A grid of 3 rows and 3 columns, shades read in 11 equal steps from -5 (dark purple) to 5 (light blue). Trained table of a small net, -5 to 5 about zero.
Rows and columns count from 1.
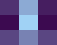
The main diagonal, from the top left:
-3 5 -2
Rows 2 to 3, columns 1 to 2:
-5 5 / -2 1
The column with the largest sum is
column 2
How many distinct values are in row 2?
2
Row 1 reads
-3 3 -4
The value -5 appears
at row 2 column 1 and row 2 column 3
